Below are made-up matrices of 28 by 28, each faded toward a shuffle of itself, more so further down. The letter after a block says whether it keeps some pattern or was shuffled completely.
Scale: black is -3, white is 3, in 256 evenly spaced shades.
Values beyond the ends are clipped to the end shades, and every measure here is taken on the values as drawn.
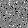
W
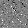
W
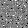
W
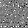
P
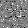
P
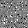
P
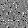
P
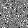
P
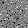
W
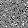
W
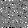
P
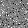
W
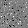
W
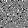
P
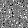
W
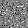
P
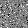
W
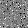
W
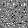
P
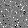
W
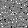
P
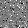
P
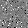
W
